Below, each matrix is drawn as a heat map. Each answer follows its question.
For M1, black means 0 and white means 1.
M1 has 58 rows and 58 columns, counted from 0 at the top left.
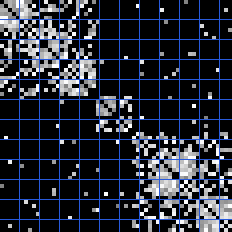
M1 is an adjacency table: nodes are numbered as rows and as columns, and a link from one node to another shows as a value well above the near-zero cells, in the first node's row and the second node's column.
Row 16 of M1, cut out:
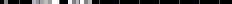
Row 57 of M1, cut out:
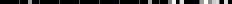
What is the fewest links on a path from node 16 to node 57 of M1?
3
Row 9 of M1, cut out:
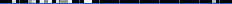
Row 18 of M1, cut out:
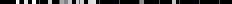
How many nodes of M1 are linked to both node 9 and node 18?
6
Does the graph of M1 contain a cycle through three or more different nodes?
yes
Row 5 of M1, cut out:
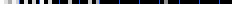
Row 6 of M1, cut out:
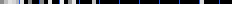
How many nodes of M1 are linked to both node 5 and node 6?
8
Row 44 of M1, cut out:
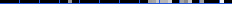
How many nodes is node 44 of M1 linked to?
12
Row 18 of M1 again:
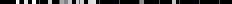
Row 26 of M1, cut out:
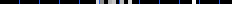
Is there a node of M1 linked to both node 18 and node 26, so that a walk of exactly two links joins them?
no
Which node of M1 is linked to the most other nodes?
node 51
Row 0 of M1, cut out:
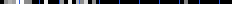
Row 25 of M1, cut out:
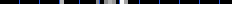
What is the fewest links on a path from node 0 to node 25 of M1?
2
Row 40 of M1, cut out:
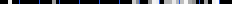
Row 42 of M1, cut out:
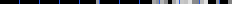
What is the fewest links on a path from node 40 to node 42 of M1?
1
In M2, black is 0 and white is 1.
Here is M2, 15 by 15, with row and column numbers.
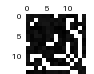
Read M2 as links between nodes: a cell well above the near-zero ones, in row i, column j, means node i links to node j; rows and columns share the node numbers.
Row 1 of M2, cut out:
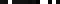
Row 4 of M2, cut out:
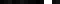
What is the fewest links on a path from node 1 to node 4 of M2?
2
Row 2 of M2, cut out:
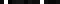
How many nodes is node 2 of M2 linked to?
2
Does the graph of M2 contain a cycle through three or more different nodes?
yes
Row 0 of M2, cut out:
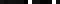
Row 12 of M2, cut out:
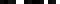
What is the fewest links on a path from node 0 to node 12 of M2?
3
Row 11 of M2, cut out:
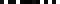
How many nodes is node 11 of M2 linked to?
5
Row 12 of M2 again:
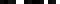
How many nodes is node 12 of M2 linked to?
4
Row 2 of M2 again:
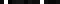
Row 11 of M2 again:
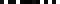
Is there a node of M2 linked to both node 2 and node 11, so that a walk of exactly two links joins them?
yes
